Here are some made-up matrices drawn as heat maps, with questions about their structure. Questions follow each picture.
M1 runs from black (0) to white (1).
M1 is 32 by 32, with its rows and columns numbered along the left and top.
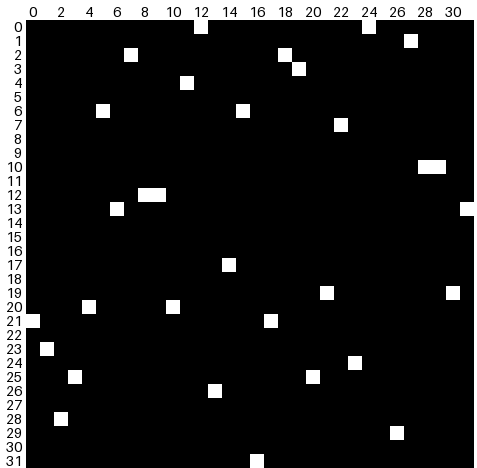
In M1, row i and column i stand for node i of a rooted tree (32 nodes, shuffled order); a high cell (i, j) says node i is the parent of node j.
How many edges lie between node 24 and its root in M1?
5
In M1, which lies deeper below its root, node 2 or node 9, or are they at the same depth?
node 9
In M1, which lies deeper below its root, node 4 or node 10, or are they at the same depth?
the same depth
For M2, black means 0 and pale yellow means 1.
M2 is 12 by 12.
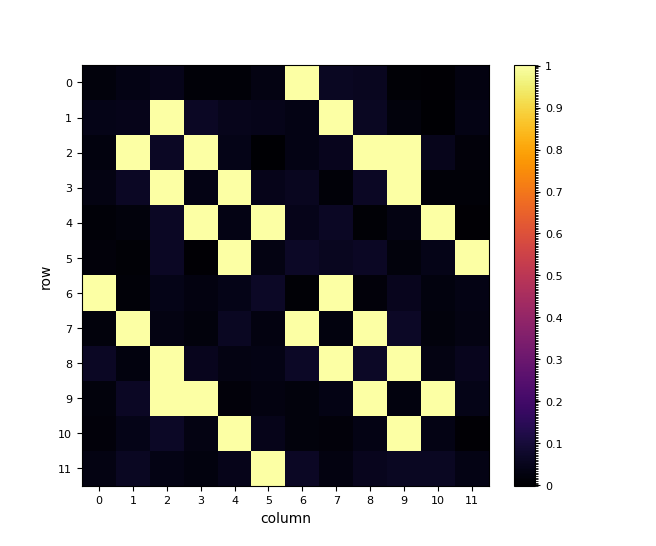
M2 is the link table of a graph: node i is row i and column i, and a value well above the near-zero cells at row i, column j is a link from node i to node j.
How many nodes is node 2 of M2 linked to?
4
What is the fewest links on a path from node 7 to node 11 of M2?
6
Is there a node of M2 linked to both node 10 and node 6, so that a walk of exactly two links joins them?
no
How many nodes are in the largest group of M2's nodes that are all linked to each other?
3
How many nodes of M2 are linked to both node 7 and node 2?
2
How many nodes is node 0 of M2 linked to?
1
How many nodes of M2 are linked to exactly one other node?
2
